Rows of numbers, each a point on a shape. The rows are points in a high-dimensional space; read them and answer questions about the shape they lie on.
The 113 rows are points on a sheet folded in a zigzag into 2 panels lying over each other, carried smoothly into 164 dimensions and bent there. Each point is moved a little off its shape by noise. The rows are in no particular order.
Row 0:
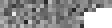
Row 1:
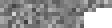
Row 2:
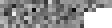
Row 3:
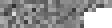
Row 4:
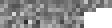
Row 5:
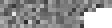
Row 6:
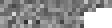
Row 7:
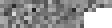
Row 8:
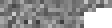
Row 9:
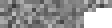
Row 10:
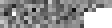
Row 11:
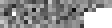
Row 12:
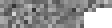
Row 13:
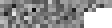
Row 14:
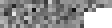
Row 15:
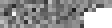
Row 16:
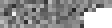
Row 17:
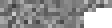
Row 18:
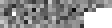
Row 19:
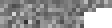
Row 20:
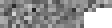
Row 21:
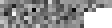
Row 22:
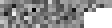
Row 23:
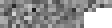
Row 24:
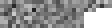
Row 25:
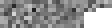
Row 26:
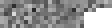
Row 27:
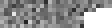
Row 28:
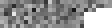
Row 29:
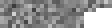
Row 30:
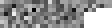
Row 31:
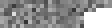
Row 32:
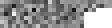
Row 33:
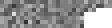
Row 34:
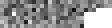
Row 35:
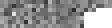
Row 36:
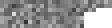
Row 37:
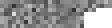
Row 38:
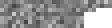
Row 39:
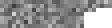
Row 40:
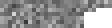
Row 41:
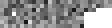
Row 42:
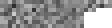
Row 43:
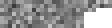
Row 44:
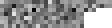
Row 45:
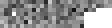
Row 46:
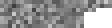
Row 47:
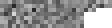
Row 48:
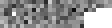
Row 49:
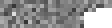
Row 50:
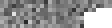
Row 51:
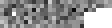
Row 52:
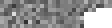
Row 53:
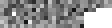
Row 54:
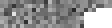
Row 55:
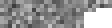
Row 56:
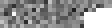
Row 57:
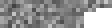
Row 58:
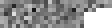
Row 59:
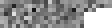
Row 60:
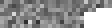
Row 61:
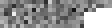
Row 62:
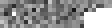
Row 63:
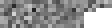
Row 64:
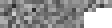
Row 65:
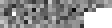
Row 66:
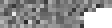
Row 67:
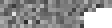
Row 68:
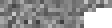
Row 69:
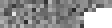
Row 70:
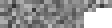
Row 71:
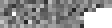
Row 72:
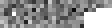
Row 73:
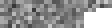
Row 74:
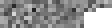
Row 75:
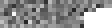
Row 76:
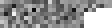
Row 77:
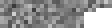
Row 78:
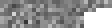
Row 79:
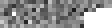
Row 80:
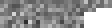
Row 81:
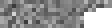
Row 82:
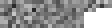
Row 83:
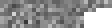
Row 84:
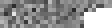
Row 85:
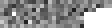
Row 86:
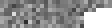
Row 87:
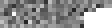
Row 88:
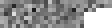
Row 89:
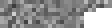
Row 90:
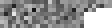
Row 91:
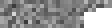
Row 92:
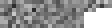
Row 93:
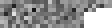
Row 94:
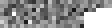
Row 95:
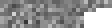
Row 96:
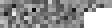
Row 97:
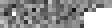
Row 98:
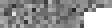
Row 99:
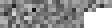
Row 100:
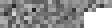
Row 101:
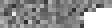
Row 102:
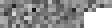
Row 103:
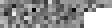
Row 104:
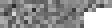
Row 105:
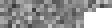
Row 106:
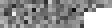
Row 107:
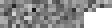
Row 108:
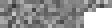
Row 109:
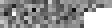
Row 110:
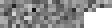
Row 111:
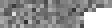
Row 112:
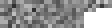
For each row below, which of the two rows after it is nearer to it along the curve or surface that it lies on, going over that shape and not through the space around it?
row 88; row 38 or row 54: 54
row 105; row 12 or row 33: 12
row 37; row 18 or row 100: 18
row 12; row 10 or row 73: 73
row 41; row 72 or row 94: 72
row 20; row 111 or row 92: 111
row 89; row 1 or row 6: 6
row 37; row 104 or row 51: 51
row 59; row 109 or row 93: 109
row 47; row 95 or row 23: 23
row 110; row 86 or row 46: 46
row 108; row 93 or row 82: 82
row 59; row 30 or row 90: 30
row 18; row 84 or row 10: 10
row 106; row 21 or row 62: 21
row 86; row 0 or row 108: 0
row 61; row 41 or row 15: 41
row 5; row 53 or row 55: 53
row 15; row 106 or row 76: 76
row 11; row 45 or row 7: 45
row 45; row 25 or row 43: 25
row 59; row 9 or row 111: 111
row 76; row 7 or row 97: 97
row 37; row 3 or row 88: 88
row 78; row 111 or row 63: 111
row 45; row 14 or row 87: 14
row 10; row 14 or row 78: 14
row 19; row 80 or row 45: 80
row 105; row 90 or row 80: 80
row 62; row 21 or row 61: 21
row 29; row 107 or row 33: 107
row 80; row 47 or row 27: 27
